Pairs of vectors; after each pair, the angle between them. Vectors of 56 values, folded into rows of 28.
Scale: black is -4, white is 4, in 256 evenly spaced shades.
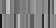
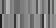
nearly parallel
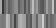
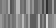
orthogonal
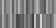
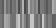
partly opposed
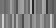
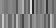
nearly parallel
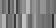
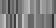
nearly parallel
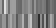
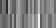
partly opposed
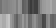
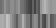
nearly parallel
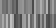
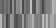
orthogonal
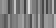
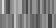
orthogonal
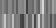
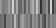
partly opposed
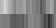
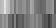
nearly parallel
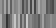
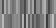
partly aligned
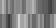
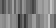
nearly opposite
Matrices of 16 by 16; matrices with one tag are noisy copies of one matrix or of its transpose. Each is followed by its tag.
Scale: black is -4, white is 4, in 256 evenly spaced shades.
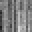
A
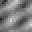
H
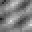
H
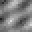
H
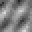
H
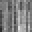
A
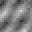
H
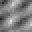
H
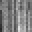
A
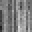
A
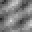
H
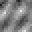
H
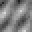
H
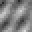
H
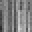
A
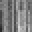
A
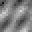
H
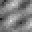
H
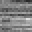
A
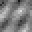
H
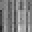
A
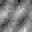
H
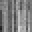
A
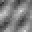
H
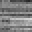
A
